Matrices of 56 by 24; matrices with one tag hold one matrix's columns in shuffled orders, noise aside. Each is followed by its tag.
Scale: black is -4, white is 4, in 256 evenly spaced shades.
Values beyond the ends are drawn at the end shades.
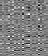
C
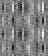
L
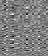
C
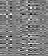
C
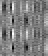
L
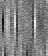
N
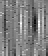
N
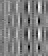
L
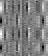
L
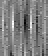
N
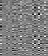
C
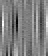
N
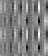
L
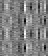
L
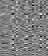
C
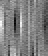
N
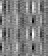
L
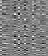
C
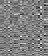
C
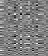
C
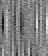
N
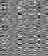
C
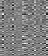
C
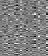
C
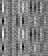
L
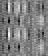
L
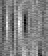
N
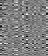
C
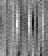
N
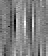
N
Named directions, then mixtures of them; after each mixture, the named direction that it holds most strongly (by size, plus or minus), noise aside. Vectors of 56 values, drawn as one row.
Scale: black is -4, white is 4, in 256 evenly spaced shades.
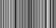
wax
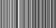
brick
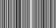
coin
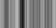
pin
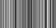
wax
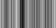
pin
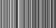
brick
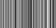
wax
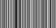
coin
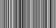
coin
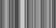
pin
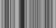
pin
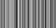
brick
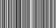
coin
